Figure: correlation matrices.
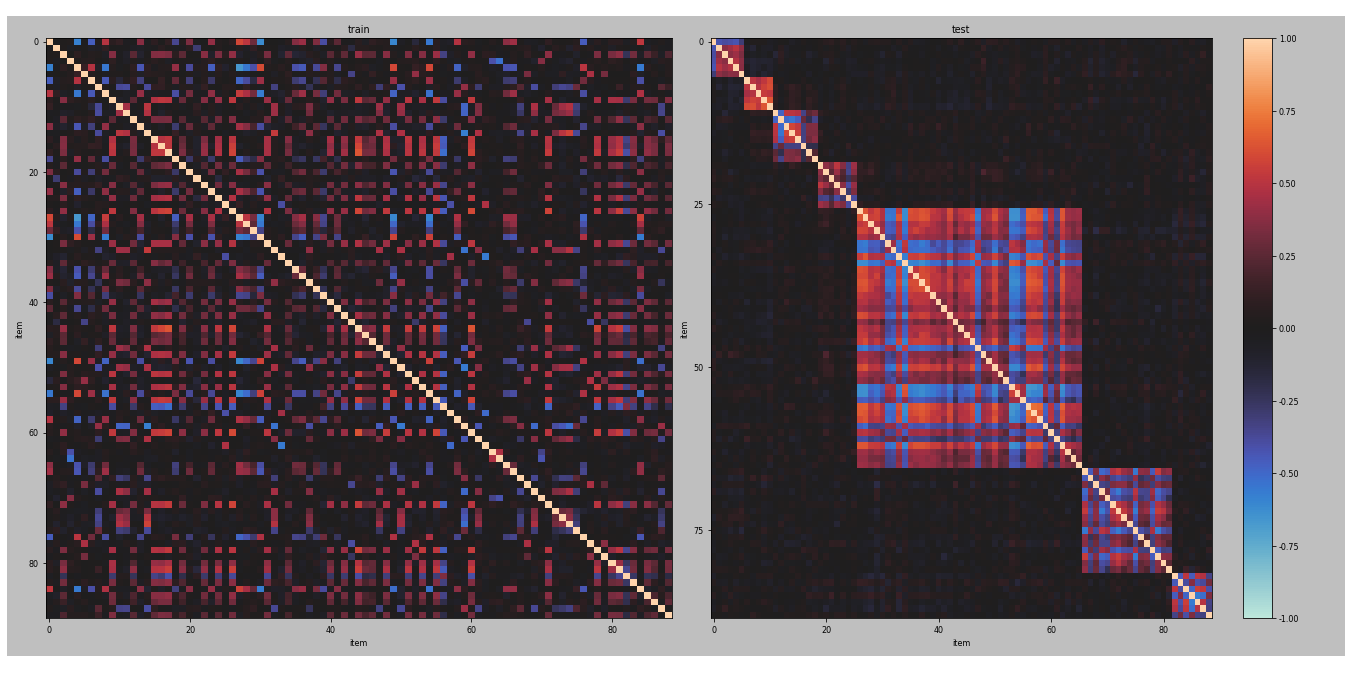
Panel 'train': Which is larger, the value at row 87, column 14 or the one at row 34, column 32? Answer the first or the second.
the second
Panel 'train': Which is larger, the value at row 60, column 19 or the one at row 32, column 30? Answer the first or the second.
the first
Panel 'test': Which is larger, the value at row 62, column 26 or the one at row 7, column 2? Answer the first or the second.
the first
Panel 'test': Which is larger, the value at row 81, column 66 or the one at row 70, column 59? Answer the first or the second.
the first
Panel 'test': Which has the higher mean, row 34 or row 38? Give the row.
38
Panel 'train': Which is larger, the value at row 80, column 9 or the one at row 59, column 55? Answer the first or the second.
the first
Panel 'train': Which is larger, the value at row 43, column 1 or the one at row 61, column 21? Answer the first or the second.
the second
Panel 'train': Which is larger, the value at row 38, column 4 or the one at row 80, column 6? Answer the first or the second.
the second
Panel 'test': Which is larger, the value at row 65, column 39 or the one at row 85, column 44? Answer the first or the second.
the first
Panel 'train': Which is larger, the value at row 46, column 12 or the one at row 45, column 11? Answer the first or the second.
the first
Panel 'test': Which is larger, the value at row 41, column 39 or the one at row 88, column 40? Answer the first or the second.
the first
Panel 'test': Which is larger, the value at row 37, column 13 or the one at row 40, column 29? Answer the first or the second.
the second
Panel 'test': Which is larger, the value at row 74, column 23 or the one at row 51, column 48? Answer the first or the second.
the second
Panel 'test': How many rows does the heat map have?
89
